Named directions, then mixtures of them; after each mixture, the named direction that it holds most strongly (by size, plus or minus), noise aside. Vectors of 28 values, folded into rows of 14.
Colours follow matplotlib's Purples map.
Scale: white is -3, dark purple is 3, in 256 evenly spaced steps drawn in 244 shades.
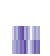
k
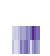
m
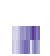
m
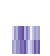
k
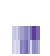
m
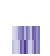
m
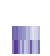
m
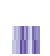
k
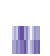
k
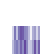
k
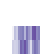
m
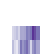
m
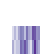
m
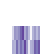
k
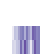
m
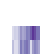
m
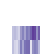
m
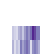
m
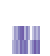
k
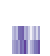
k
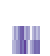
k
